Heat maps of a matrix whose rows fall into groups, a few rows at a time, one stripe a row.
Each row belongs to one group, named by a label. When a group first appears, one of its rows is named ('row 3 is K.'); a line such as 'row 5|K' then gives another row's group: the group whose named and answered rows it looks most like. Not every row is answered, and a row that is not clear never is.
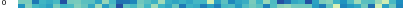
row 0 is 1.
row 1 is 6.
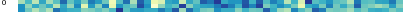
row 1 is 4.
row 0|4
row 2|6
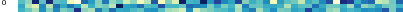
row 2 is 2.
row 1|6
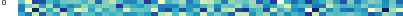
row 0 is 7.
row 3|2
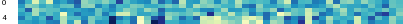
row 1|2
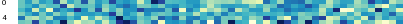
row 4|6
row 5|1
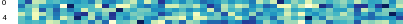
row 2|6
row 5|4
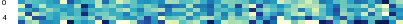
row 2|4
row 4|7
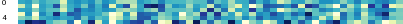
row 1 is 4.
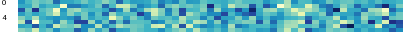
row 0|6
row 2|4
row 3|4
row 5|2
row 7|2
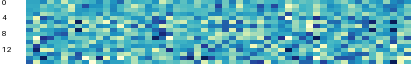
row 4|7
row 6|4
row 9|7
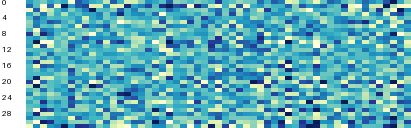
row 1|6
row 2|2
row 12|4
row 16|7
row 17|1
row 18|4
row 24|1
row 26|1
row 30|7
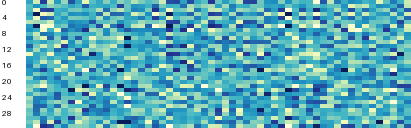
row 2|7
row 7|6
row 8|7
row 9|6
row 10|4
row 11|6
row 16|4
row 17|4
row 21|2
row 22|1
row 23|4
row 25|1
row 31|7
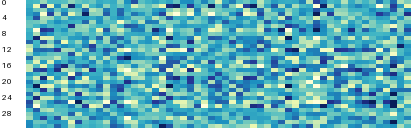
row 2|2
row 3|2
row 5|4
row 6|1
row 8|7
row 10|4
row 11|2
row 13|1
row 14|6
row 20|4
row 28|1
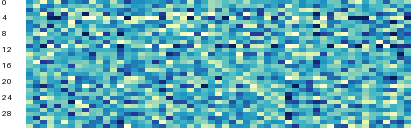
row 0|6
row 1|7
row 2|4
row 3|2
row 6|2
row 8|2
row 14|2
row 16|1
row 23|1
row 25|1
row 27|2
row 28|1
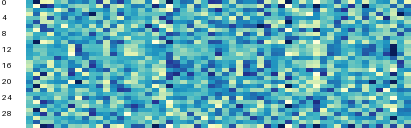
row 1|7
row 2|4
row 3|2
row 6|4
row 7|7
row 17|1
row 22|6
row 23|4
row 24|1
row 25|7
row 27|2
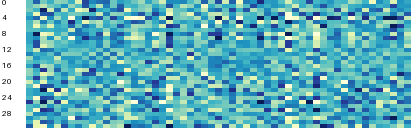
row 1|2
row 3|7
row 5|1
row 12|7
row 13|4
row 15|4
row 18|2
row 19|2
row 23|4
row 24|7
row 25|4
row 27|7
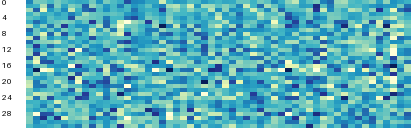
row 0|6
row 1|2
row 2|2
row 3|1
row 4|1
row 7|4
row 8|6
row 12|1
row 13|2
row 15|7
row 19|1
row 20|1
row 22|1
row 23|2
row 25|4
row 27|4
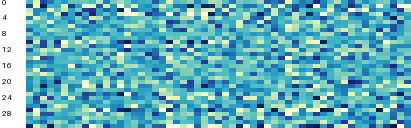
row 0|7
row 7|6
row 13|4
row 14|7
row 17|7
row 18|2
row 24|2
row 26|4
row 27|6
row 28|7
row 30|4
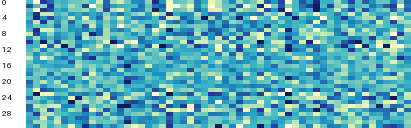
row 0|7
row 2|7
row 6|4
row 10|4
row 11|6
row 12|1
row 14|2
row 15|1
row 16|6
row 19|1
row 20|6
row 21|4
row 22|7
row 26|6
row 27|2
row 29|6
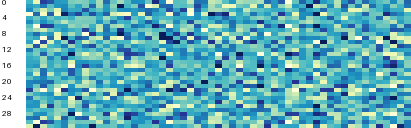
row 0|7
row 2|6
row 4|6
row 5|4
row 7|2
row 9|6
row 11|2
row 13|1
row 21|4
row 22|6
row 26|2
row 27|4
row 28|1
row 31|2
